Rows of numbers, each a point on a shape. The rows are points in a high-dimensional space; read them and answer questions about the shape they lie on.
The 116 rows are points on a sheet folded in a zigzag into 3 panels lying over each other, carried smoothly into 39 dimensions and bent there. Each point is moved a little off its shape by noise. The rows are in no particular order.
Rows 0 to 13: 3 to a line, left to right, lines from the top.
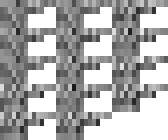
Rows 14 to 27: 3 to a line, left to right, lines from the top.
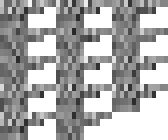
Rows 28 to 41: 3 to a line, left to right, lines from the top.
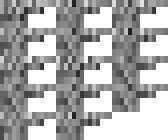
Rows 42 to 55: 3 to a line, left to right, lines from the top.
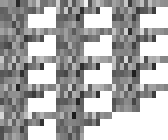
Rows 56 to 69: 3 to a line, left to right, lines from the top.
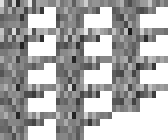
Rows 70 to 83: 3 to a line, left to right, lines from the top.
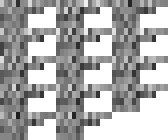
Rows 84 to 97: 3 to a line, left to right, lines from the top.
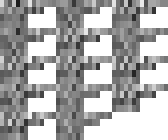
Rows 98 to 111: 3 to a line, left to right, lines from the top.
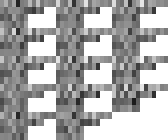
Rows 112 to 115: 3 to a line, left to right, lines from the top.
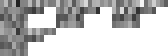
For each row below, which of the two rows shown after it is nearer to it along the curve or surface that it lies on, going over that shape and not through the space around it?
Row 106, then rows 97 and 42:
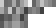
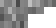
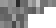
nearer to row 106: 97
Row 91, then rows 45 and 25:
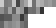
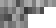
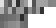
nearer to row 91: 25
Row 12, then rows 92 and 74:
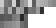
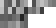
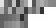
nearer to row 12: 92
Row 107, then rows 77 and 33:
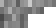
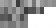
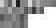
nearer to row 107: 33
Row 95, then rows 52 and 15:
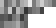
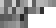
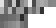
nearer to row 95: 52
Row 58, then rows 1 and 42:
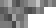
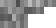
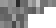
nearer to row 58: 42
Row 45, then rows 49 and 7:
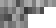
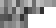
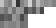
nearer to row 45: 49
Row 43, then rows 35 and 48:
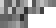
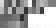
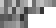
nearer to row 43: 35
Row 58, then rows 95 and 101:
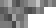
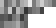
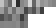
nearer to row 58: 101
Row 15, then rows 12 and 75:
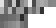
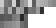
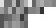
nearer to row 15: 75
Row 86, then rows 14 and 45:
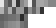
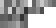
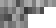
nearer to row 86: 14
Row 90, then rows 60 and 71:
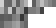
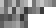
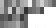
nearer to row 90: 71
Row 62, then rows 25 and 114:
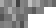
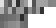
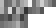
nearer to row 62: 25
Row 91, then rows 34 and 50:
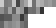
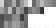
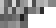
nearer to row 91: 50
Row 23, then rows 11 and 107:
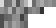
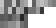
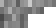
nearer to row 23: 107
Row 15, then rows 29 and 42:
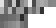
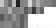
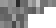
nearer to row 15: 29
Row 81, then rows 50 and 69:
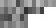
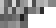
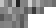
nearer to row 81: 50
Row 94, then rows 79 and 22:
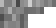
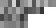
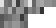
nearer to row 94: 22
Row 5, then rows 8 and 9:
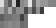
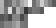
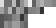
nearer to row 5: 9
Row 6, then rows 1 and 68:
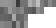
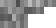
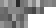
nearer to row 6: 1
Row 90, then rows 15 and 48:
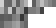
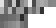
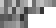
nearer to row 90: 15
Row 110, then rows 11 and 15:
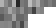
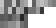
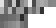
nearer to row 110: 15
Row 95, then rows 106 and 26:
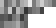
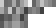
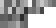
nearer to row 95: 26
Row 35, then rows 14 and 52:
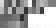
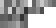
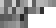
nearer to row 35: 14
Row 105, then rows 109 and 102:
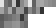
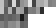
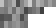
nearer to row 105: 109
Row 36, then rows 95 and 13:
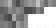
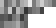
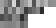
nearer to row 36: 13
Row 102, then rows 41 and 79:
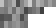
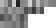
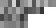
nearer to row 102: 41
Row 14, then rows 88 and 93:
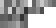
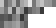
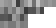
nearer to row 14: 88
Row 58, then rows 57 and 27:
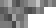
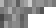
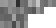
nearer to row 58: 27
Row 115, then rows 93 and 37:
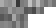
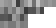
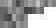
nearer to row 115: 37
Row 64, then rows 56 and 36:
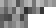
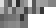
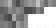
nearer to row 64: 36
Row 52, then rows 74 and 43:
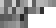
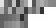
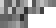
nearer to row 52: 43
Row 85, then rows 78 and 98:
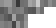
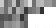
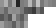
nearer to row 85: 98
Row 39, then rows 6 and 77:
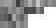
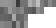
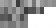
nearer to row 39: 77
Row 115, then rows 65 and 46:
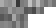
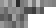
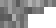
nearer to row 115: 46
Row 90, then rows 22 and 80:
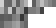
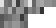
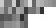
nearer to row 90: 22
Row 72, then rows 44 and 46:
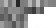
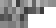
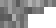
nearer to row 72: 44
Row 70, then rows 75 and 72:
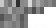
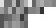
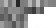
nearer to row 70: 75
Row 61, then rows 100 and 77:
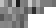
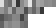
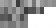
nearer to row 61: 100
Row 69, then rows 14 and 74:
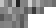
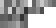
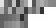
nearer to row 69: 74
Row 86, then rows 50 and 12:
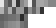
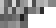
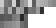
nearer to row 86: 50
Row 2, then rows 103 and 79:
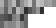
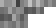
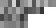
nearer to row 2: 79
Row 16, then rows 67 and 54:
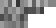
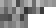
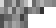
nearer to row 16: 67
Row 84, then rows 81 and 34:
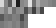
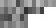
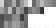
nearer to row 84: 34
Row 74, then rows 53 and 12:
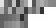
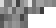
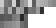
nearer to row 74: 53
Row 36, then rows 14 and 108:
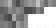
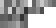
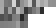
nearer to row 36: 108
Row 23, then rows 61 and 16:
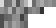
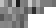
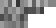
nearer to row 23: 61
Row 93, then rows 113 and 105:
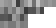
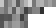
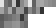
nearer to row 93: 113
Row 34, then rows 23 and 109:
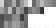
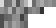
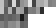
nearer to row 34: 23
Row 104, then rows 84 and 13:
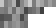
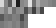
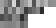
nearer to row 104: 84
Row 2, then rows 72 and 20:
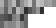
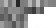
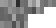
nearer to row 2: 72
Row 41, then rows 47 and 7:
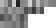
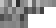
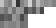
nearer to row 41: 47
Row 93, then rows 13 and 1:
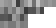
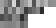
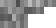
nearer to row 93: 13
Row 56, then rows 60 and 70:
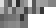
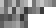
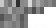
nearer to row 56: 70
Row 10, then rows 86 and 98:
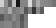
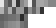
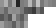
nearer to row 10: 86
